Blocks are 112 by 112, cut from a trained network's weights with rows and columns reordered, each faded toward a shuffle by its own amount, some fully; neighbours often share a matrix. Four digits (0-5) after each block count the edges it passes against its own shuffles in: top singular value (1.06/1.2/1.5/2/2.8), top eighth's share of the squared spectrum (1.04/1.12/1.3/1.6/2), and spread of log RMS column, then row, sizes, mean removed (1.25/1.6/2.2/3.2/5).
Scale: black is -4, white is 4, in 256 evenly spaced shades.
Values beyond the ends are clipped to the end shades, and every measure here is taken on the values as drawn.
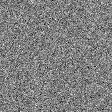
0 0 0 0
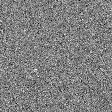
0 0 0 0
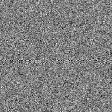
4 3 0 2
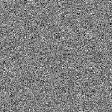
3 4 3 2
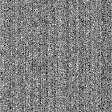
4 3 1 2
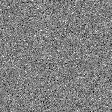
1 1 0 0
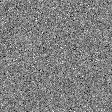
0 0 0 0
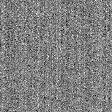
3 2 0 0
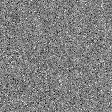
0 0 0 0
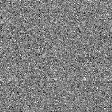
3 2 2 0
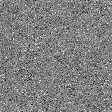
0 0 0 0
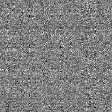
3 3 3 1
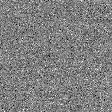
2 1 1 0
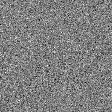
1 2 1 0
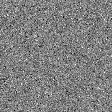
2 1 0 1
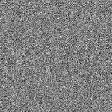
3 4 1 2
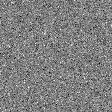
1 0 0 0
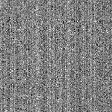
4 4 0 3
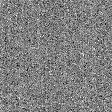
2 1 0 0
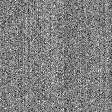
3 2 0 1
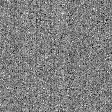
2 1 0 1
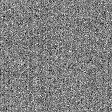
2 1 0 0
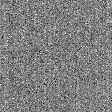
2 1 0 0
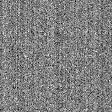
3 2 0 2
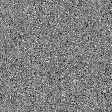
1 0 0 0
